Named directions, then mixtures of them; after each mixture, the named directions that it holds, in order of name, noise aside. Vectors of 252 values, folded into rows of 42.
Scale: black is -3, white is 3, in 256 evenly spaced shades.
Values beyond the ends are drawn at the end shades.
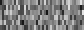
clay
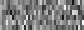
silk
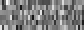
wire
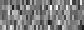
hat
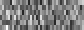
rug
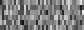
clay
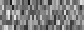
hat, rug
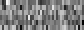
silk, wire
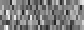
rug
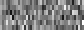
silk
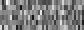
wire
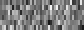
hat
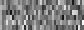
silk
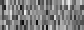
clay, wire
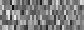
hat, rug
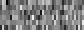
wire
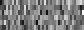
clay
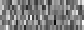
rug, silk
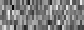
hat, rug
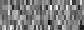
hat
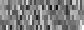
hat, rug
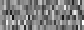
silk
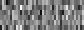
hat, wire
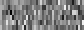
silk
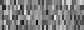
clay, wire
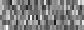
rug, silk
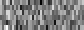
rug, wire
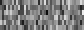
clay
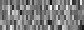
hat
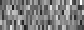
clay, hat
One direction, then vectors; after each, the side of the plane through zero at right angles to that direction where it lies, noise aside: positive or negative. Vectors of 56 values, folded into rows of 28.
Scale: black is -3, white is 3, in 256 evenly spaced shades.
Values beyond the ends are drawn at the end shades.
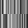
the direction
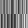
negative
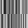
negative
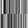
negative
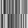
negative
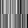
positive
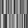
positive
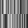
positive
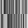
negative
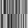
negative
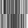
negative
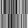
negative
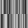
negative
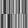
negative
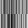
negative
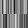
positive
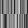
positive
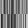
negative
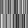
positive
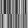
negative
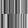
negative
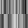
negative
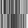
negative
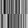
negative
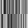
negative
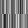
positive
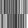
negative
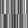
positive
